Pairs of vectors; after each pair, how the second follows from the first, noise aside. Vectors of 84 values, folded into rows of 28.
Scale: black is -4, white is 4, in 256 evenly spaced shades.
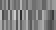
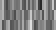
shuffled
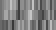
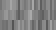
shrunk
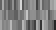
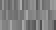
shrunk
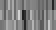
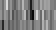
reversed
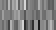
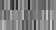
shuffled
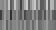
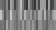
negated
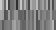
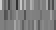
partly zeroed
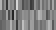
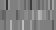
partly zeroed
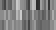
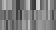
negated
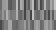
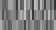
negated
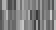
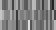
shuffled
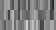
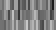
copied
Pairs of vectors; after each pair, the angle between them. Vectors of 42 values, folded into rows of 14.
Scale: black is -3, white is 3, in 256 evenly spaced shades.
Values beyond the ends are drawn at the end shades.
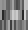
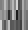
orthogonal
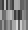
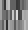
orthogonal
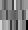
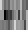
orthogonal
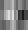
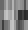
nearly parallel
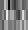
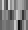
partly opposed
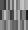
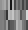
partly opposed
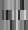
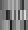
nearly parallel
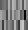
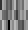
orthogonal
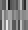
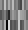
partly opposed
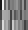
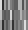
nearly opposite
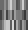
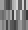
orthogonal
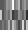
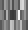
orthogonal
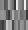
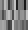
nearly opposite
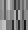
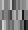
partly aligned
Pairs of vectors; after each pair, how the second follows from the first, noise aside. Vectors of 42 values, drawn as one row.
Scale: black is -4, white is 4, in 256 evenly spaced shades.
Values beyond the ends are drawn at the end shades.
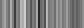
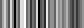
scaled up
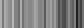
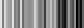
scaled up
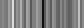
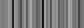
sign-scrambled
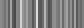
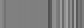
partly zeroed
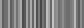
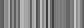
sign-scrambled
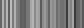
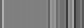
partly zeroed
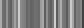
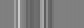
partly zeroed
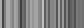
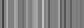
partly zeroed
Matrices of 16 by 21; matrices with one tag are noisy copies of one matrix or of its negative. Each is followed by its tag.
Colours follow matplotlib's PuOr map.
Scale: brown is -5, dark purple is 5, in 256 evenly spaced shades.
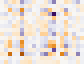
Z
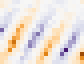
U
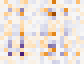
Z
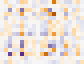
Z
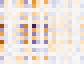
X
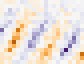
U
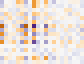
X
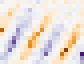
U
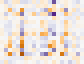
Z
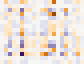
Z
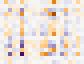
Z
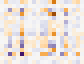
Z
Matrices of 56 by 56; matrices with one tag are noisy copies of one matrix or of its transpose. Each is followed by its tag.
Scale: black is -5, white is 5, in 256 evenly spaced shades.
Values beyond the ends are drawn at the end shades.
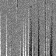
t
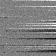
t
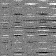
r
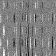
r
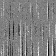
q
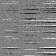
q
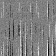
q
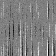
q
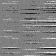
q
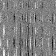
r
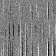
q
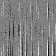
q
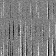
q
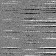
q
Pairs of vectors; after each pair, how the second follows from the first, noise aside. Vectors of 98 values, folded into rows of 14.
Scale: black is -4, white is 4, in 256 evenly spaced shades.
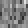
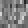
negated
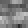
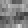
negated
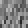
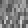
negated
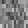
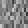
sign-scrambled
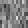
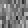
negated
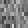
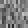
sign-scrambled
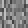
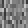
negated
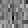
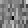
sign-scrambled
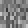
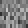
negated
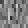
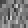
sign-scrambled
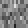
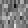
negated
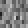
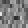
sign-scrambled
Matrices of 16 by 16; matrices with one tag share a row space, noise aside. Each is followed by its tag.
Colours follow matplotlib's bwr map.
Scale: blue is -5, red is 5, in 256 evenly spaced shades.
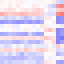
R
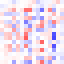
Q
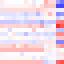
R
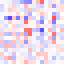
Q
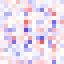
Q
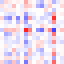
Q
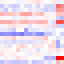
R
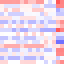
R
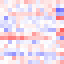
R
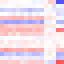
R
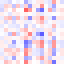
Q
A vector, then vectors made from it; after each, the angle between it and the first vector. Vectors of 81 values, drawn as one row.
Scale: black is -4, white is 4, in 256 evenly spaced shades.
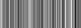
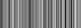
nearly opposite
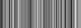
nearly opposite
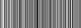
orthogonal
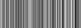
nearly parallel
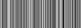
partly aligned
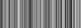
nearly opposite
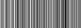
orthogonal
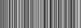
partly opposed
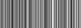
partly opposed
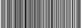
orthogonal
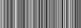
partly aligned
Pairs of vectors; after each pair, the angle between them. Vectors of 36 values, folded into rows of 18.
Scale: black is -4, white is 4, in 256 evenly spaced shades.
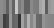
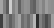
orthogonal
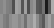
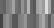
nearly opposite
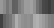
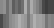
nearly parallel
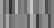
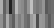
nearly parallel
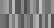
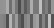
nearly parallel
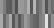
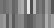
partly aligned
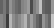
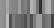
nearly opposite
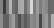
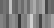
partly aligned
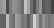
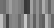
partly opposed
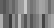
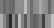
nearly parallel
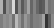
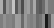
nearly parallel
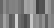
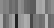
nearly opposite
